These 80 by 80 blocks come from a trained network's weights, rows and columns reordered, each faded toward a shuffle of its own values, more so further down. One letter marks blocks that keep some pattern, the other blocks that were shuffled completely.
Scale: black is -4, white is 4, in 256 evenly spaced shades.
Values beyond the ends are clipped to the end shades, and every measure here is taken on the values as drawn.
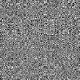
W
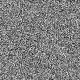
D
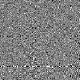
W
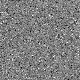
D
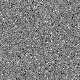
D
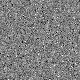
D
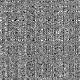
W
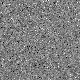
D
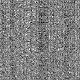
W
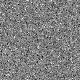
D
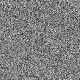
D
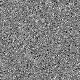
D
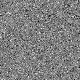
D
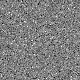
D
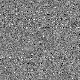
W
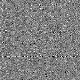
W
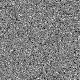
D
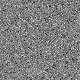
D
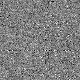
W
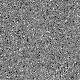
D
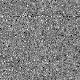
W
